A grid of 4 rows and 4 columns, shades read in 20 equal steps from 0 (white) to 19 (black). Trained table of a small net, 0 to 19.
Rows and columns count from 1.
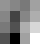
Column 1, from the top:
8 9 10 13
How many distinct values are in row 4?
4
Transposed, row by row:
8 9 10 13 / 9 14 13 19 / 10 9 6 7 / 7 6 3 0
